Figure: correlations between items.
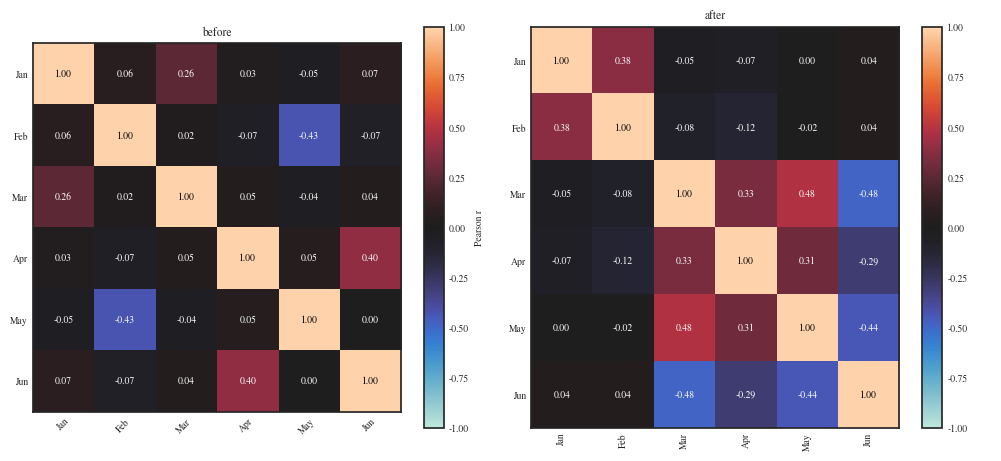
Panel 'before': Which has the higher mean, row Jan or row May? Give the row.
Jan
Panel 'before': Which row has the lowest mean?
Feb
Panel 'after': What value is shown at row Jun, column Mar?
-0.48
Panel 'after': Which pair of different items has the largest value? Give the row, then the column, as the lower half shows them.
May, Mar
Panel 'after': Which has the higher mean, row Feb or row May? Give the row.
May
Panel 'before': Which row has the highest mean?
Apr
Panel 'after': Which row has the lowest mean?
Jun
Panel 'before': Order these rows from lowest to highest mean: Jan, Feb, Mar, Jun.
Feb, Mar, Jan, Jun
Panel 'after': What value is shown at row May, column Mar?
0.48
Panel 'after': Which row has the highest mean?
May
